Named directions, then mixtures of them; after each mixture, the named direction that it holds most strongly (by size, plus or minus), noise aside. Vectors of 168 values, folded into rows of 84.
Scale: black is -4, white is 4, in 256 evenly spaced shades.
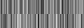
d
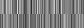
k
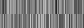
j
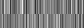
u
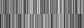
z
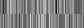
j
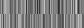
z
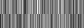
z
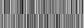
u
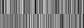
u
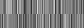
k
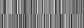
k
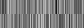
j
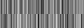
d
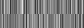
u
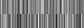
d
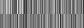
k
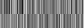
u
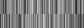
z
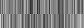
z
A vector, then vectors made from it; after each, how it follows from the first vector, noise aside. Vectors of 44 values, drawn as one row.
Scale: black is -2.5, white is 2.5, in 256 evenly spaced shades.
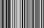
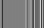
partly zeroed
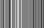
partly zeroed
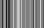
partly zeroed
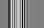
partly zeroed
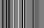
partly zeroed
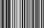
copied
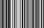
copied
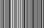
partly zeroed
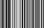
copied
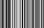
copied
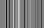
partly zeroed
